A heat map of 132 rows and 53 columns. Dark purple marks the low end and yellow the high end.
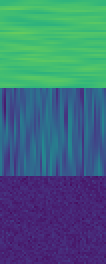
The table splits into 3 rows of 1 panel. Panel 1,1: high, streaked across, faint in contrast. Panel 2,1: low, streaked downward. Panel 3,1: very low, fine-grained, faint in contrast.
